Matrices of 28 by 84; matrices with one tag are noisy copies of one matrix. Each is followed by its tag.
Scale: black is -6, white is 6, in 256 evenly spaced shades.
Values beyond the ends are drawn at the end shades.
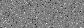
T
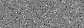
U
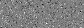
T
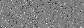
T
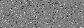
T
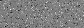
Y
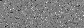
Y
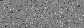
Y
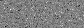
Y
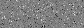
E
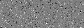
T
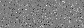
U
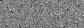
Y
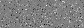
U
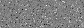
U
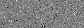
E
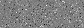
U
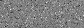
Y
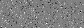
T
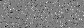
Y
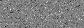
Y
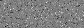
Y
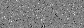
E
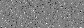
T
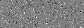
T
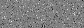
E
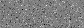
U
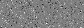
T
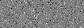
T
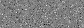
U
